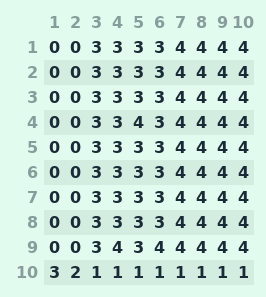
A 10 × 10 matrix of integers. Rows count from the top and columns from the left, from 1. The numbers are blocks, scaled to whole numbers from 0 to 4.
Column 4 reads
3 3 3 3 3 3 3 3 4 1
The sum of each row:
28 28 28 29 28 28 28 28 30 13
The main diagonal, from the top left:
0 0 3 3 3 3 4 4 4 1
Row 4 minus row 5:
0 0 0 0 1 0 0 0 0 0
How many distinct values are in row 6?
3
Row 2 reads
0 0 3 3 3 3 4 4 4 4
